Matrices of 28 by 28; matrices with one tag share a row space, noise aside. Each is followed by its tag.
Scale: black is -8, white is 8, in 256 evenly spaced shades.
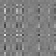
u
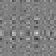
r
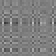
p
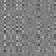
u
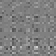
r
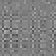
p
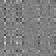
u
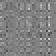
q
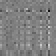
q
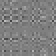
p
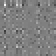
u
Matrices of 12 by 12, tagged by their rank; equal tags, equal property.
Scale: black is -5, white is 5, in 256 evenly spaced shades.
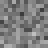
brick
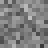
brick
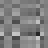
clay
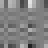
clay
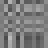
clay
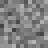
brick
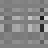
clay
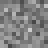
brick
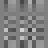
clay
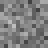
brick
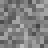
brick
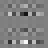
clay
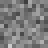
brick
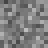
brick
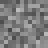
brick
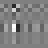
clay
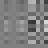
clay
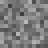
brick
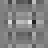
clay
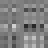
clay
